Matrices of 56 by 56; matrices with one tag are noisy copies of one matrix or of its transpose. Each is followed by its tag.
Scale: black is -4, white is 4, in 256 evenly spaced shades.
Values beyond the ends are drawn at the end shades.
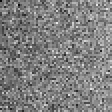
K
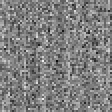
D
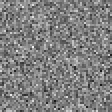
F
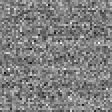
D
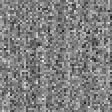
D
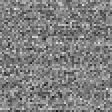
D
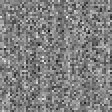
D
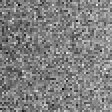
K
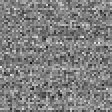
D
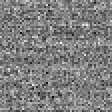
D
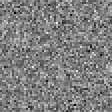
F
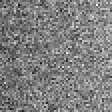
K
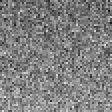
K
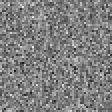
F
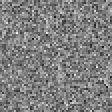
F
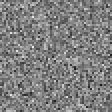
F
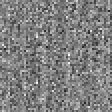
D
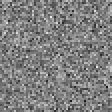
F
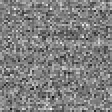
D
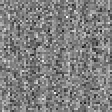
D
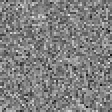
F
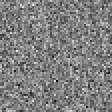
F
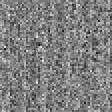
D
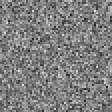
F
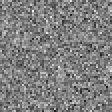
F
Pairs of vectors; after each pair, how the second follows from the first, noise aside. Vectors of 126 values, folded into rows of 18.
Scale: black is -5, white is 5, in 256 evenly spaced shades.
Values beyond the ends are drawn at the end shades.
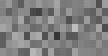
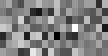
scaled up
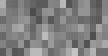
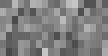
reversed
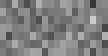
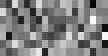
scaled up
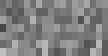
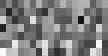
scaled up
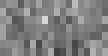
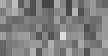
reversed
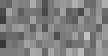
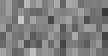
reversed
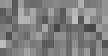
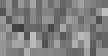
reversed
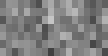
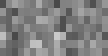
reversed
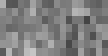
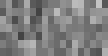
reversed
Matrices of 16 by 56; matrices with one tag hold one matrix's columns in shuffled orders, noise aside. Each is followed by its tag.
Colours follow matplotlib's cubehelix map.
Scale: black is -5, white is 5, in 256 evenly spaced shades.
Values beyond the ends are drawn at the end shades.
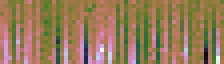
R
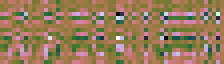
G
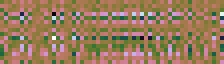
G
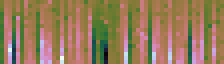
R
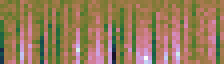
R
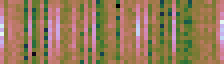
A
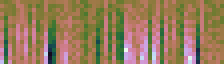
R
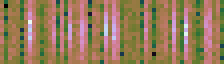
A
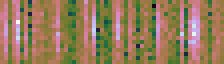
A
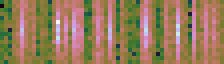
A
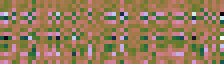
G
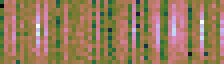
A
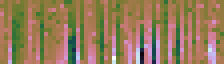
R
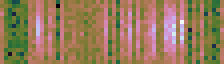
A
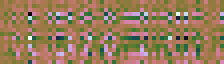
G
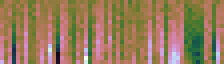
R
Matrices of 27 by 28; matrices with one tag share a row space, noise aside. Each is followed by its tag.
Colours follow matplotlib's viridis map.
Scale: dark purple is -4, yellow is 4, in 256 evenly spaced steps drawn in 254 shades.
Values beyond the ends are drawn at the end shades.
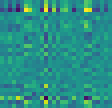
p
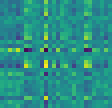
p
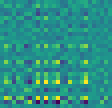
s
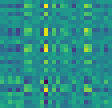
p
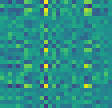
p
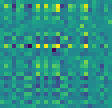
s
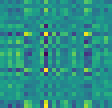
p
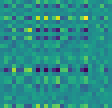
s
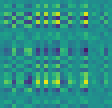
s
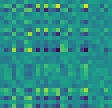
s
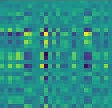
p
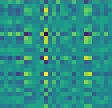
p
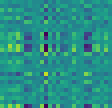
p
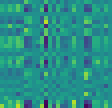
p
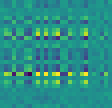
s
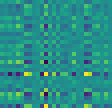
p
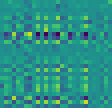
s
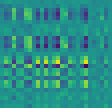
s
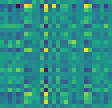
p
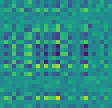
s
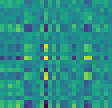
p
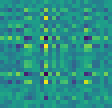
p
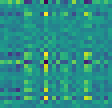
p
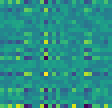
p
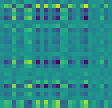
s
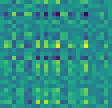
s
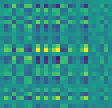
s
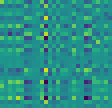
p
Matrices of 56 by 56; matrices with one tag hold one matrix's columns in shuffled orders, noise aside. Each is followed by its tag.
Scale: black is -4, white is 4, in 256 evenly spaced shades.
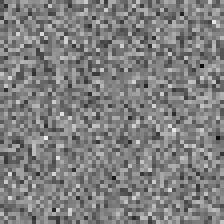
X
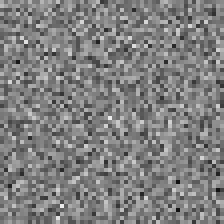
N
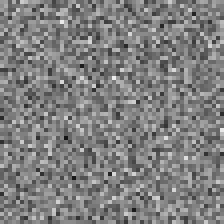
X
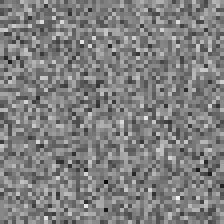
N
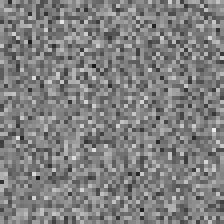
X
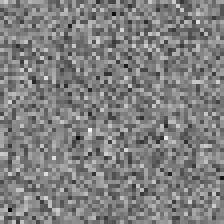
X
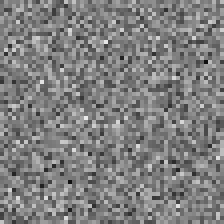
N
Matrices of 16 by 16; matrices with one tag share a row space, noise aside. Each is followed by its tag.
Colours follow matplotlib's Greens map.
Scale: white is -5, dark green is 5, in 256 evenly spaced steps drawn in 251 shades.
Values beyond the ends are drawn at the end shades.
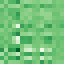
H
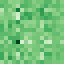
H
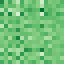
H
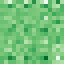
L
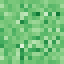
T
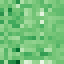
H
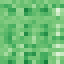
L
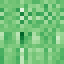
T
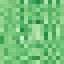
T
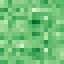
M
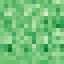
L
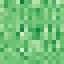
T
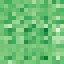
L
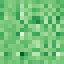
T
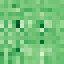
H
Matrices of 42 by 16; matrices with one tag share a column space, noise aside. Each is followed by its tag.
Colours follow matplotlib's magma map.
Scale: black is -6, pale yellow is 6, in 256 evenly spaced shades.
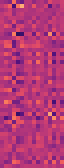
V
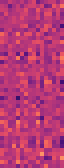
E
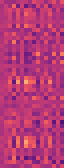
E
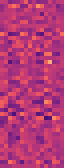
V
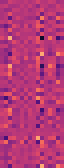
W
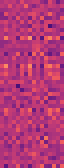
W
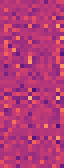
W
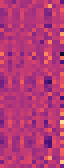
E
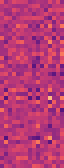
W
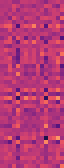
W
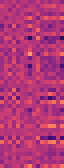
W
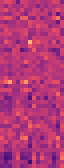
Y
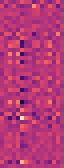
V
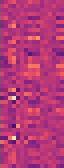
W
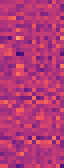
W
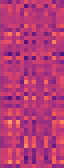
E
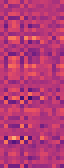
W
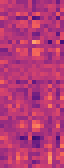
Y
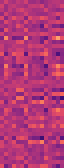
W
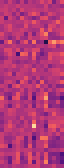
Y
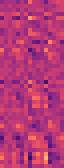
Y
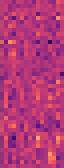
Y
